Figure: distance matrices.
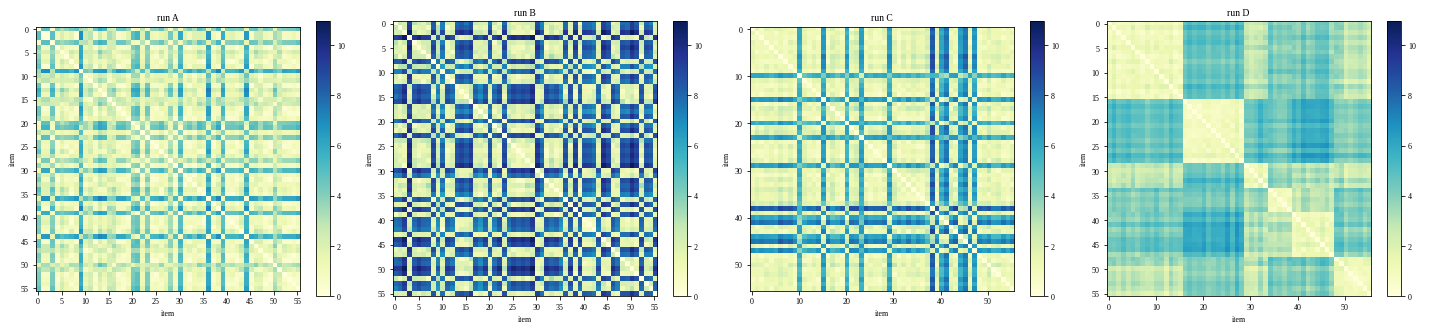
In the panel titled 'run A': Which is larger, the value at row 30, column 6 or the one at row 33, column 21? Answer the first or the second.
the first
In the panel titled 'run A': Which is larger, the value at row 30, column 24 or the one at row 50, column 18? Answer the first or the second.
the first
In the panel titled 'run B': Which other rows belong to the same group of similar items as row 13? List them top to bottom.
3, 8, 10, 14, 15, 16, 20, 23, 30, 31, 36, 38, 40, 41, 42, 44, 45, 48, 49, 50, 51, 53, 54
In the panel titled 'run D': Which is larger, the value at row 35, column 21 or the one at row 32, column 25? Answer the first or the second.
the second
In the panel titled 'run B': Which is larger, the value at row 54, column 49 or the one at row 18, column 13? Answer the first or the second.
the second
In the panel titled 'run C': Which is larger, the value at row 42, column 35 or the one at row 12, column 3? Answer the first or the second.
the first
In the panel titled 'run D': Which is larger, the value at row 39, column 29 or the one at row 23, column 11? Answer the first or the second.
the second
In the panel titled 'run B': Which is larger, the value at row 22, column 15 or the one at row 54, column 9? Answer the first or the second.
the first
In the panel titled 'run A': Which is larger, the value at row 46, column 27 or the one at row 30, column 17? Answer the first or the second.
the second
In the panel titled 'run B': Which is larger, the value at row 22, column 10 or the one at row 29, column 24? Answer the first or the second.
the first
